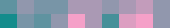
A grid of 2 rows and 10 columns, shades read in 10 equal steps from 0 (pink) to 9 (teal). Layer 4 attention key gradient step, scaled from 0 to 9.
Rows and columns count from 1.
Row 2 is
9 5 6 4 0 3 7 1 0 4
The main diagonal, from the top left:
6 5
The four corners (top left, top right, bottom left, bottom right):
6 4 9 4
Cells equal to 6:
2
